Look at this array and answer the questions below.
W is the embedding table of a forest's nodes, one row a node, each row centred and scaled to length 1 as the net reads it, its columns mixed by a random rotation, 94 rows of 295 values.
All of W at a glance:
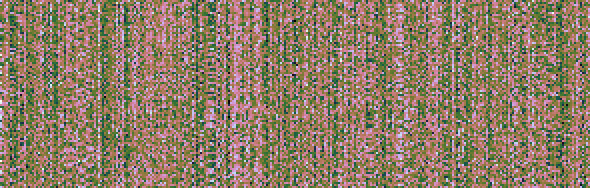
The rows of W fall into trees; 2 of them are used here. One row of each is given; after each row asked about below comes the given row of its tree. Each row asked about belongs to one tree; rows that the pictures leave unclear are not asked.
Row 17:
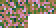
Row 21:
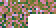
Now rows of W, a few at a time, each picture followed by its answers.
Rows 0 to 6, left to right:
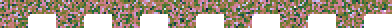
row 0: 21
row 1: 17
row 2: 17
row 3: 17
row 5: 17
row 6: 21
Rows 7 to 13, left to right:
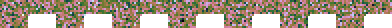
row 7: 17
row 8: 17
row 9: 17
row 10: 17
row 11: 17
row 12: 17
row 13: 21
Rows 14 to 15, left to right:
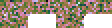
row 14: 17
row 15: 17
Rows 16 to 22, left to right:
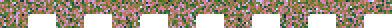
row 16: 21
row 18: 17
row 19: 17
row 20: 17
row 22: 17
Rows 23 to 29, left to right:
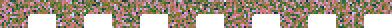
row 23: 17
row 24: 21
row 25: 17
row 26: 21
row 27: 21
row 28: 17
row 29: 21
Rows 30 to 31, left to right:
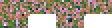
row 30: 21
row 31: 17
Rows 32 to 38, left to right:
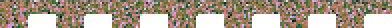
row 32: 17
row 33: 21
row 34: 17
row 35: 17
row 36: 21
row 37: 17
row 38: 21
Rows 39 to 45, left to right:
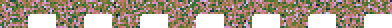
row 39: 17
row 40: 17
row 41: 21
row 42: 17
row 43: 17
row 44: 21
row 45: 21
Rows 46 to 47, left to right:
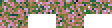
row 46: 17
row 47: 21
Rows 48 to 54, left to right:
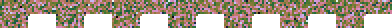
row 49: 17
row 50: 21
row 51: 21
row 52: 21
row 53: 17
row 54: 21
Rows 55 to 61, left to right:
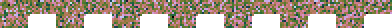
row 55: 21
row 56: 21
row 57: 21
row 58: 21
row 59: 21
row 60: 17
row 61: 21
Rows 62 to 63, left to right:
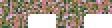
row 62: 21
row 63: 21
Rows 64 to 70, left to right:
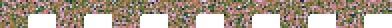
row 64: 17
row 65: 17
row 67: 17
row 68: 17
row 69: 21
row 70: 17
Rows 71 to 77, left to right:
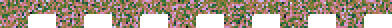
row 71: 21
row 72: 21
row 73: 17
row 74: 17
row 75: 17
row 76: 21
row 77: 17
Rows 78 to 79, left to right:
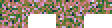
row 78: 17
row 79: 17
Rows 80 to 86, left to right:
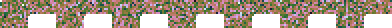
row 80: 21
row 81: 17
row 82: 17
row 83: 17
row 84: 21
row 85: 21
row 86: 21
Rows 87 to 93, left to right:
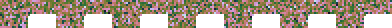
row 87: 17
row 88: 17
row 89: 21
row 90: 21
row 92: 17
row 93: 21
